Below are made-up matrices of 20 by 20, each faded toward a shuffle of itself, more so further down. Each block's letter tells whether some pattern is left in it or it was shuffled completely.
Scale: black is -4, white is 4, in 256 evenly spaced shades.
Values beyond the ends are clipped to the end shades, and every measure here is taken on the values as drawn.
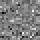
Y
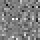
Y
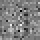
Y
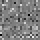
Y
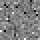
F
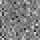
Y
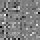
Y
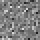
F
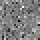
F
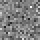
F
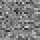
Y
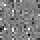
Y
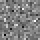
F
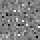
F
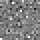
F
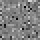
Y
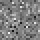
F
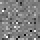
Y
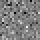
F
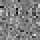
Y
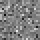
F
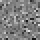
F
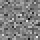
Y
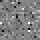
F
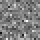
F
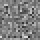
Y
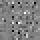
Y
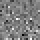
Y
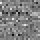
Y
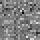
Y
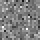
F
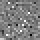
F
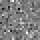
F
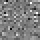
Y
